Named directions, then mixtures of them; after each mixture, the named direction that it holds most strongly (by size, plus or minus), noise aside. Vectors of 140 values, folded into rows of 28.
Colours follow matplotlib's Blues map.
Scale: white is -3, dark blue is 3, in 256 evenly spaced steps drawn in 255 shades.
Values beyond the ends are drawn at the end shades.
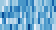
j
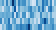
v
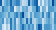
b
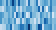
v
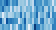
j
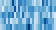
v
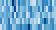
v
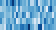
v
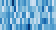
v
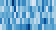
v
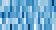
j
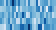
v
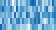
v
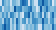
b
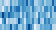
j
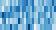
j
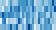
j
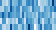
j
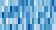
j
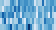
j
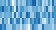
v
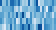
b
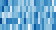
j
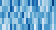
b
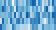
v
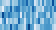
j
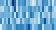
v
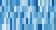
b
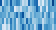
b
